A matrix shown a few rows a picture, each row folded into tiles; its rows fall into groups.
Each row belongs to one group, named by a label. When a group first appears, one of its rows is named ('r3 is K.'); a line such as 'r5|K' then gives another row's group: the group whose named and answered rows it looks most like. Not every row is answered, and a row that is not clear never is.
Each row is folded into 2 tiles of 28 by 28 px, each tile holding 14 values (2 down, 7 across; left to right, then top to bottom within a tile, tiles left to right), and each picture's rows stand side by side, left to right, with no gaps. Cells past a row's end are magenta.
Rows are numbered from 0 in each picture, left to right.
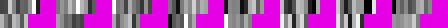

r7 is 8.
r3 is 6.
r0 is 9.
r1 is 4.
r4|8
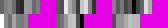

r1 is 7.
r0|8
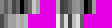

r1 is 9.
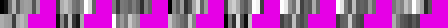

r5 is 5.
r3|8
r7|4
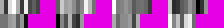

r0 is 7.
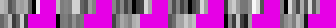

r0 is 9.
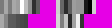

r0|4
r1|9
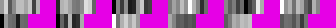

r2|8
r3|4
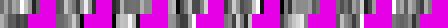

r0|4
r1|7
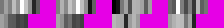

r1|4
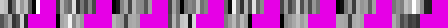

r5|6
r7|4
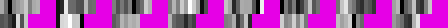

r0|6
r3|4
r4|9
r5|8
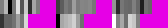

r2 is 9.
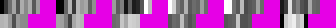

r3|5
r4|5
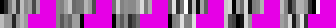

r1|7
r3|6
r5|9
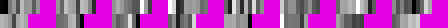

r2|7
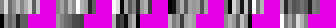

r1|4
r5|9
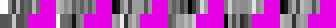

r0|5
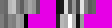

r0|7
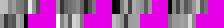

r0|7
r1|9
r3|8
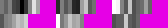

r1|8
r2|5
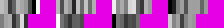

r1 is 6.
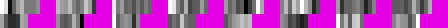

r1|7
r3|5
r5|4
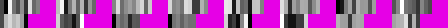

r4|7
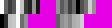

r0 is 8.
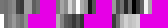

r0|8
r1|4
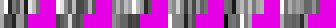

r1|5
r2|4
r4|6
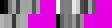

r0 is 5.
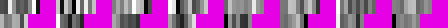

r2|4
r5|7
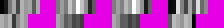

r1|4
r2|4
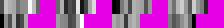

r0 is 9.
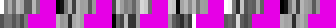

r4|5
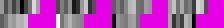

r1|8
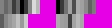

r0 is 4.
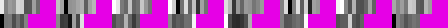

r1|6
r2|5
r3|6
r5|6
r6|5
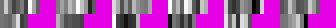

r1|4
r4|9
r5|7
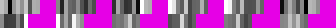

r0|6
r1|9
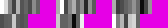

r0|5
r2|9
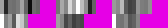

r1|4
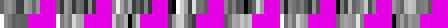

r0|8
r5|9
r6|8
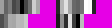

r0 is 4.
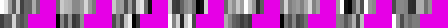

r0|5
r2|7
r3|9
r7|8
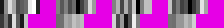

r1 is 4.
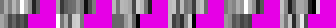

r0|4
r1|9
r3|7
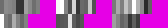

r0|8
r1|5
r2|4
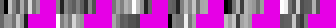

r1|9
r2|4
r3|6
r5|5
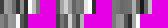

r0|7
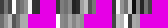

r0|8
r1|8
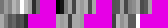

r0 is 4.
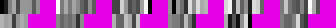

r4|7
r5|7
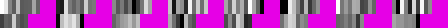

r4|7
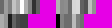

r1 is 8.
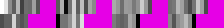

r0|5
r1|6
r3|7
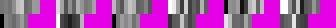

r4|8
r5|5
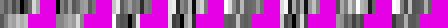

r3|7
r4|5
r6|4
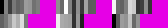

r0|8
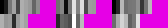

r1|6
